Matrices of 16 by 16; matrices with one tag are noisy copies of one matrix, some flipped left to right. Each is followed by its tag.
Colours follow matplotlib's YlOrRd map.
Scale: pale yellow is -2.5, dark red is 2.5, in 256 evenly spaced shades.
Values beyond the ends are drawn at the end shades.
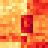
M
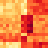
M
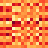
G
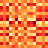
G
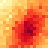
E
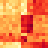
M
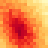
E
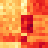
M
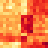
M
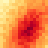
E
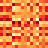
G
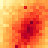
E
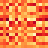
G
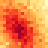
E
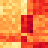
M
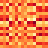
G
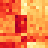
M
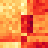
M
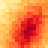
E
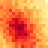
E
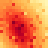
E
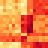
M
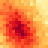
E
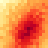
E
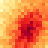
E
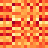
G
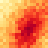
E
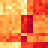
M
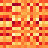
G
